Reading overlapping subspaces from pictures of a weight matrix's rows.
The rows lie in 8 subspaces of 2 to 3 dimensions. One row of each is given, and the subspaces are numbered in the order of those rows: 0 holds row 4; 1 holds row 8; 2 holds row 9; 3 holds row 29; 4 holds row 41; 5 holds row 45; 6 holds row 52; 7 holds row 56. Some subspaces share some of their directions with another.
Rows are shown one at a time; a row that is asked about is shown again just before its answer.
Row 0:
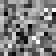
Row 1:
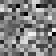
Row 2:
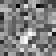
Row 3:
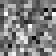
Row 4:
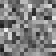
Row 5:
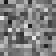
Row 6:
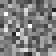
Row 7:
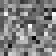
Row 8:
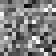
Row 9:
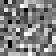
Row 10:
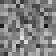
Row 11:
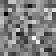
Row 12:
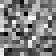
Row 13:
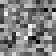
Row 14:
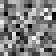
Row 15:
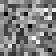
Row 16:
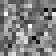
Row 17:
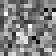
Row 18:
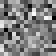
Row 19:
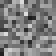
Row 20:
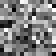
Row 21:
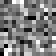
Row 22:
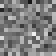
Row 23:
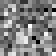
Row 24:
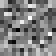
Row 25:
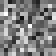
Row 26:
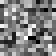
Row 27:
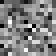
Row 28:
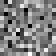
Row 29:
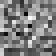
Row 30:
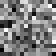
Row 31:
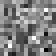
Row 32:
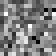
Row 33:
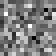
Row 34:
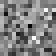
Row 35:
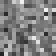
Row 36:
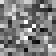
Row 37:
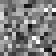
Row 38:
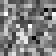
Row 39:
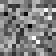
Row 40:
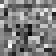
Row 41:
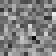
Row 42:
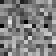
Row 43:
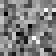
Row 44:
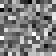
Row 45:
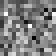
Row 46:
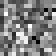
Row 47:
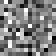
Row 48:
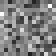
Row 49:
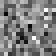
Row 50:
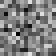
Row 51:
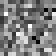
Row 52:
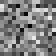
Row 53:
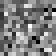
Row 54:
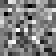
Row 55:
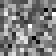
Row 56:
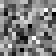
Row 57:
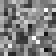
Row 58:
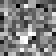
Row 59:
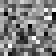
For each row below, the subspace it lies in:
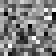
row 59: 4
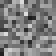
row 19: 3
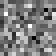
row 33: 0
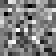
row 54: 7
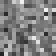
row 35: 3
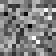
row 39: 6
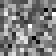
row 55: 7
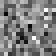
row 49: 5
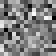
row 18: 0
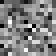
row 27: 5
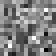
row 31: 2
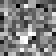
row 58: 6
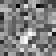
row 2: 6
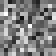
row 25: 1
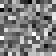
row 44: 4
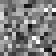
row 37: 1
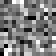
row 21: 3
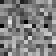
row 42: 5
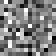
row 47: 2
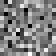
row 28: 2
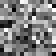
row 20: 0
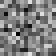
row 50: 2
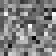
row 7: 4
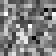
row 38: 1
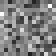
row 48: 1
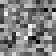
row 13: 5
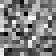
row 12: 3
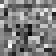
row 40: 2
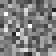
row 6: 2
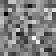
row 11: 7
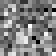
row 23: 0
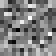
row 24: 7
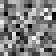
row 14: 0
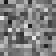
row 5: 2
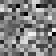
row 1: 6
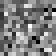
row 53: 1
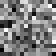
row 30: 0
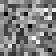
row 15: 6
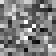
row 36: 5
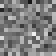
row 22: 4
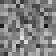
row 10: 5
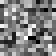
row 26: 5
